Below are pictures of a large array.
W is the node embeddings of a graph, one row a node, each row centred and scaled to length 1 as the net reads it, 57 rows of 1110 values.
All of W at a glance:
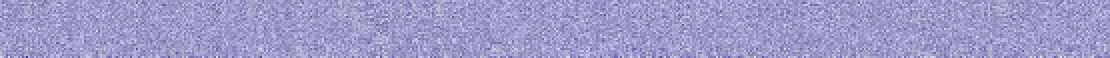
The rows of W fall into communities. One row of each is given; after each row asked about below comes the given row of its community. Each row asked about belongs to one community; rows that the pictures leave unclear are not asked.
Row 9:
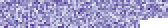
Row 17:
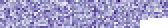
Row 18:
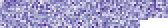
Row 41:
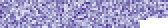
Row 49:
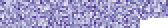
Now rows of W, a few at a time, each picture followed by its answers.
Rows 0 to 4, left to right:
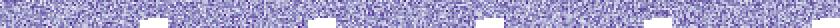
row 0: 18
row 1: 49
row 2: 18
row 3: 41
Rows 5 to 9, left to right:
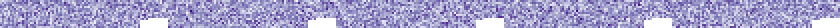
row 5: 9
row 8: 17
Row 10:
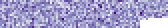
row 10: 17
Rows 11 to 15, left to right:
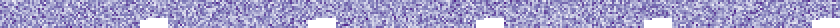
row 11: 49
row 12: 41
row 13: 9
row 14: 9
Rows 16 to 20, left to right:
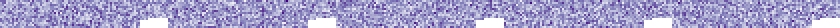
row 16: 49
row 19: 9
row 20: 9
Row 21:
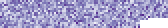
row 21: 9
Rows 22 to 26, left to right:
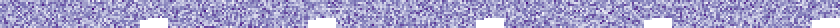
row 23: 17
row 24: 49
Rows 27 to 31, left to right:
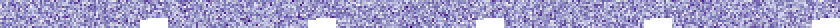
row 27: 49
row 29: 41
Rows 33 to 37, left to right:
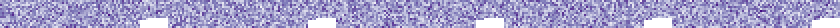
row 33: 41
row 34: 9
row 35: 49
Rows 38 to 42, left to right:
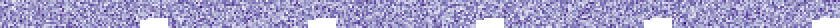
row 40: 9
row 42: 41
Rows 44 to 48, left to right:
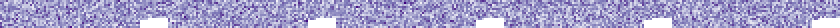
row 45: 49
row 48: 41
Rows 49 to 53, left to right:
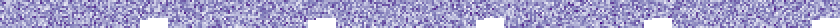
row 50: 17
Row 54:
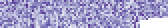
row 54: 9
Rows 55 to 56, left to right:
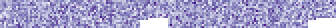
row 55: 49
